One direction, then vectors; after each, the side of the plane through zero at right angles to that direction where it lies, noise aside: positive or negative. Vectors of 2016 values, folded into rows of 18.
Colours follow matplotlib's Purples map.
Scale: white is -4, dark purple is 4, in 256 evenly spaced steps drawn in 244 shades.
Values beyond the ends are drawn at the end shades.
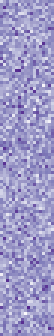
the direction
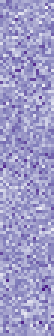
positive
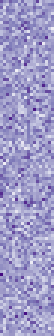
negative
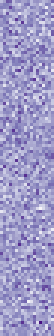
positive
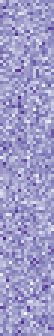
positive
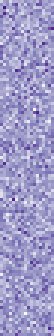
positive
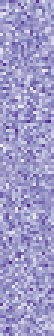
negative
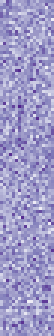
positive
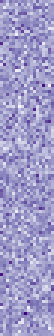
negative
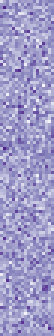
positive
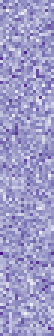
positive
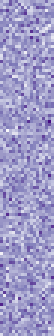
negative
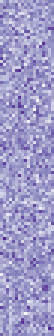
positive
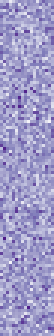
positive
